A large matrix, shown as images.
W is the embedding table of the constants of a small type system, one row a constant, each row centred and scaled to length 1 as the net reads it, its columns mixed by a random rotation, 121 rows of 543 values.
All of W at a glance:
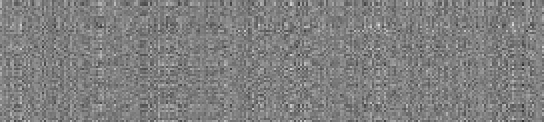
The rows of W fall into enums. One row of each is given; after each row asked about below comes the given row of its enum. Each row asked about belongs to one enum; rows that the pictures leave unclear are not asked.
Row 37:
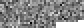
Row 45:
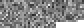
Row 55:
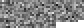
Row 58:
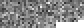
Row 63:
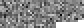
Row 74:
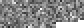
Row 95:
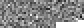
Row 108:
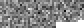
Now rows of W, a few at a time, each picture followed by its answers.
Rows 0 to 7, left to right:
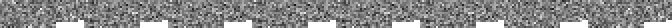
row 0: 74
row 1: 55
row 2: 55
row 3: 55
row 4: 55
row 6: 95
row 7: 74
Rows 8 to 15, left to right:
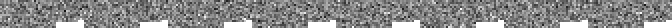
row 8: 108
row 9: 45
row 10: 95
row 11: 55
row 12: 55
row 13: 74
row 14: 45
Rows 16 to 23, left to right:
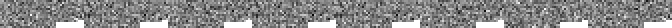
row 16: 95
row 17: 63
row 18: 108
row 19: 63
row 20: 63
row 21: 108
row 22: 74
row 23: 95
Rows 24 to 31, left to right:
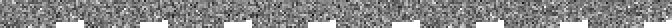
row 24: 74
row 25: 74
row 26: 63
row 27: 63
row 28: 45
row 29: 74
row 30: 58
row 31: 58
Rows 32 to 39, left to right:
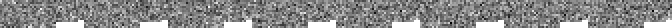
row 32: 74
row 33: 45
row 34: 58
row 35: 55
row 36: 108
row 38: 63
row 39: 108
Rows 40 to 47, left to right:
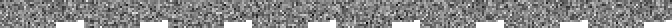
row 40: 45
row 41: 55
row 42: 55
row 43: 63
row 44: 37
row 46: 45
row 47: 45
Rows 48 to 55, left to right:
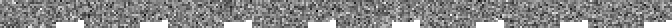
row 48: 74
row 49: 63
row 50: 45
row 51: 108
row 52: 58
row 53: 95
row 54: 55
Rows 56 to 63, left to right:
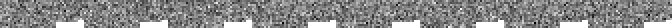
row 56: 108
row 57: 45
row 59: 37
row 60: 37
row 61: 74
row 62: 37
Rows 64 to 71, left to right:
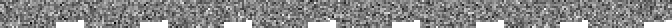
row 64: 37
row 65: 37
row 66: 74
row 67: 95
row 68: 55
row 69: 55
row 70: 74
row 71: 45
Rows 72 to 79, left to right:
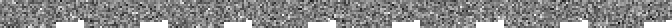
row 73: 55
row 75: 95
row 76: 55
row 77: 58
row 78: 95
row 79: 37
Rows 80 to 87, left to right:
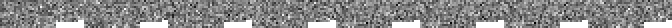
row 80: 58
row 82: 63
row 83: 95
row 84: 37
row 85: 37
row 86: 37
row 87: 74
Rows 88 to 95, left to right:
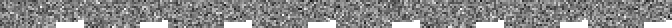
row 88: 58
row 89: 74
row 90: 55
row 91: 95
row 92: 45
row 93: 74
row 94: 108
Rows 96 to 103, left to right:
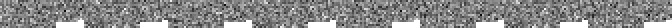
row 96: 108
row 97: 74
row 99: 74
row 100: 108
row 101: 63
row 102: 74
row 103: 63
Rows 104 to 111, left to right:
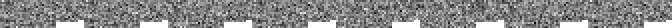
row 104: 55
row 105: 55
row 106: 37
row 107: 55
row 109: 45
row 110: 37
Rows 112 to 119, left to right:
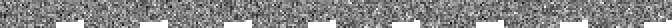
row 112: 63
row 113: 45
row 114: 45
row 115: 63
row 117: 37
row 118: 58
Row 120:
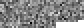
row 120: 37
